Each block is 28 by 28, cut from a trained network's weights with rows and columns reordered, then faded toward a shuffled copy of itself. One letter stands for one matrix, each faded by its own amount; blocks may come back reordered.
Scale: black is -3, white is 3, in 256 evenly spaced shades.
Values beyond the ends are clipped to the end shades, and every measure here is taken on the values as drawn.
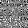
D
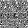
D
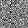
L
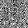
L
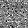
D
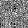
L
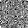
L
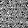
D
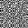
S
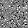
D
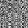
S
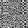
S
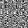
L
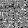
D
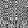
S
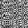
S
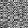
S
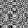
S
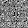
D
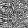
L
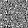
L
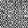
S
